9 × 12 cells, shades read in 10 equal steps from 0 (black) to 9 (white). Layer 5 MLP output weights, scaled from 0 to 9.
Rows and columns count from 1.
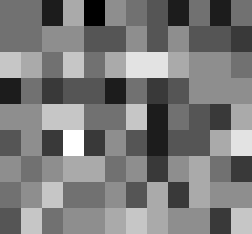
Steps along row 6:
up down up down up down down up same up up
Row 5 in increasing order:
1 2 3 4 4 4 5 5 6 7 7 7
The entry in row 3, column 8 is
8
